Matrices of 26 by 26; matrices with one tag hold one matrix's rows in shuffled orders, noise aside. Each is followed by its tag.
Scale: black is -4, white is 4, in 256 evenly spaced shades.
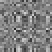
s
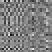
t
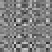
s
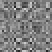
s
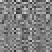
s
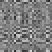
s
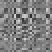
s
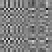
t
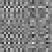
t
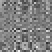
s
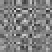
s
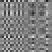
t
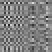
t
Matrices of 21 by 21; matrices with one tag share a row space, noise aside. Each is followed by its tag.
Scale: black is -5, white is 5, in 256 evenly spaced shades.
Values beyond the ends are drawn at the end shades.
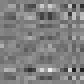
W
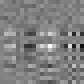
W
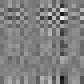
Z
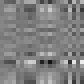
W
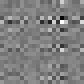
Z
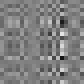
Z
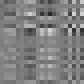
W
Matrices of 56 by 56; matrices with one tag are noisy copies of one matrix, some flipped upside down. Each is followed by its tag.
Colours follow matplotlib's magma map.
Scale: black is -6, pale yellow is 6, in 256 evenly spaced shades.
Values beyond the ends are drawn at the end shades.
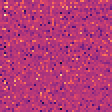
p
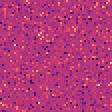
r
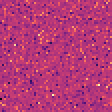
r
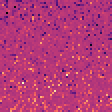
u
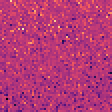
u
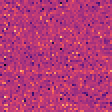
p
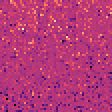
u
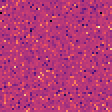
r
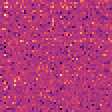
p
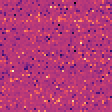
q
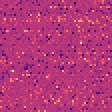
q
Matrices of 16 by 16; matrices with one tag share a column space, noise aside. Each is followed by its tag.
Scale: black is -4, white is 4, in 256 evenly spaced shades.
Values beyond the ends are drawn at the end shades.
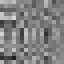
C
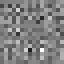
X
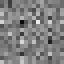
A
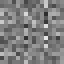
A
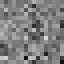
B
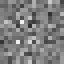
A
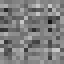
X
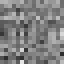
C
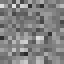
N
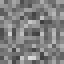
C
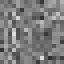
C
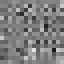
X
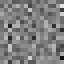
B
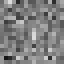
C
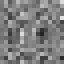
C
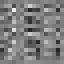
X
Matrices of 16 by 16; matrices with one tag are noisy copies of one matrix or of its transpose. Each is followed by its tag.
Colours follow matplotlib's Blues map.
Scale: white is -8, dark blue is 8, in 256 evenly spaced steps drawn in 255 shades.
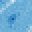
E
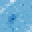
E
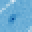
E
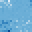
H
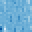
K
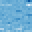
K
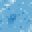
E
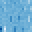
K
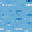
K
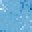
H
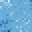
H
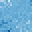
H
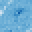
E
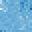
H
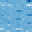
K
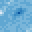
E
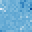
H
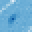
E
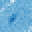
E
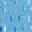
K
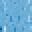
K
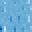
K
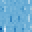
K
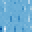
K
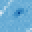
E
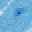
E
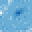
E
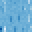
K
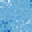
H
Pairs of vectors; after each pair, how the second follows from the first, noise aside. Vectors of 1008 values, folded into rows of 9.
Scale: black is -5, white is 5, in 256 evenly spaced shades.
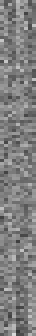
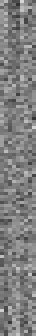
reversed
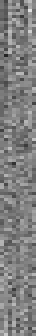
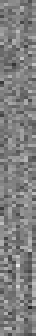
wrapped around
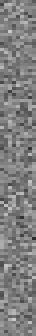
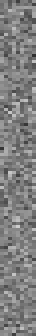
wrapped around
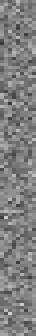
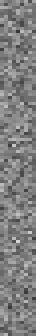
wrapped around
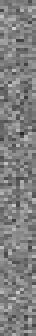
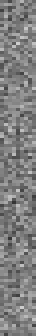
reversed
